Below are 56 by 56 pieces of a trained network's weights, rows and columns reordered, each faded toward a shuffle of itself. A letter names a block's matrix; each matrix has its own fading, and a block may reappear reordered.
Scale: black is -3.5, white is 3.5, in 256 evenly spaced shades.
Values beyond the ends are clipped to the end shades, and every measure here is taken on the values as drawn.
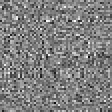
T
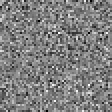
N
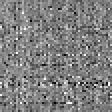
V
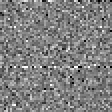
N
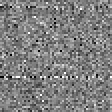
N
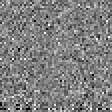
N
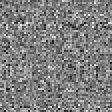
T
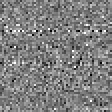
N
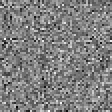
N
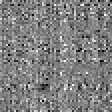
V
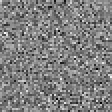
N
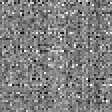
V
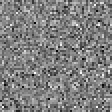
N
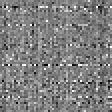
V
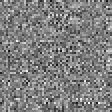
T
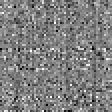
V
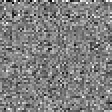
T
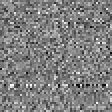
T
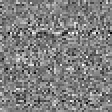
T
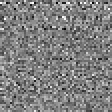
T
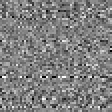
T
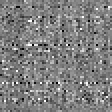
V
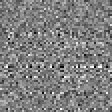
T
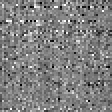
V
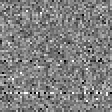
N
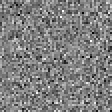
N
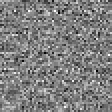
T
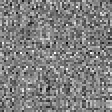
T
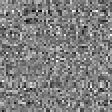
T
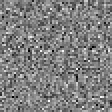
N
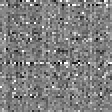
V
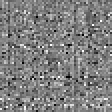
V
